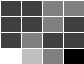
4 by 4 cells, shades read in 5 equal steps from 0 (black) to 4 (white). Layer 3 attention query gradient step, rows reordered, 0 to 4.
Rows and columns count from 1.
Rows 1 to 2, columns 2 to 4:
1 2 2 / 1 2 1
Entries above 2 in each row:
0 0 0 2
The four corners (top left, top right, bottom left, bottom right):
1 2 4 0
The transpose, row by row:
1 1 1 4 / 1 1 2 3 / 2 2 1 2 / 2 1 1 0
